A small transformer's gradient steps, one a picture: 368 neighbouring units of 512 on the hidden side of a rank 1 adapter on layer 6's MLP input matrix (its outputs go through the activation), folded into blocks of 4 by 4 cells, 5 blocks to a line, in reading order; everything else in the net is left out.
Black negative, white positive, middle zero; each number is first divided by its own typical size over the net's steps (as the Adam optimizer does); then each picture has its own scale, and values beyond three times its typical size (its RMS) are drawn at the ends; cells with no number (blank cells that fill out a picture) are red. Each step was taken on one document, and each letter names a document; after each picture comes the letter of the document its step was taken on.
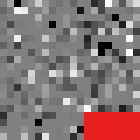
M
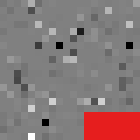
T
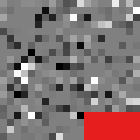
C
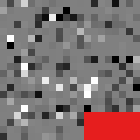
C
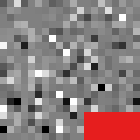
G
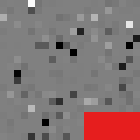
T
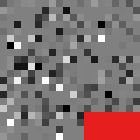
C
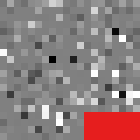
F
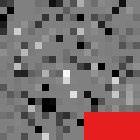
F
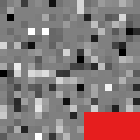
G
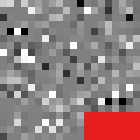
F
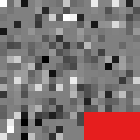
C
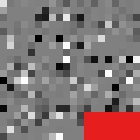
C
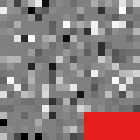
M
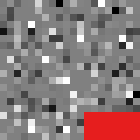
F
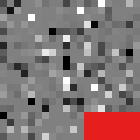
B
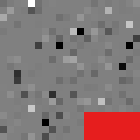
T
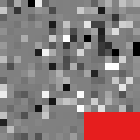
M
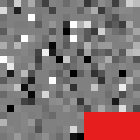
M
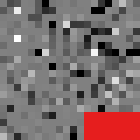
M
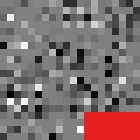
G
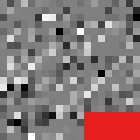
C
